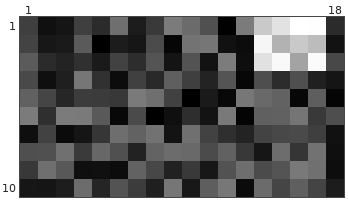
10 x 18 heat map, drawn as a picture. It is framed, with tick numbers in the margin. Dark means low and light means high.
Odd patch: higher, in the top right. Ninth with the highest average: top right. Calmest part: top left. Mirror symmetry: none.
